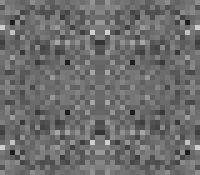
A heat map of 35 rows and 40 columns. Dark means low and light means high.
No row or column stands out. Its left and right halves mirror each other, and so do its top and bottom. No overall slope runs across the table. No seam splits the table. The distribution is heavy-tailed on both sides. On average the colour sits 40% of the way up the scale. No regular stripes run through it.
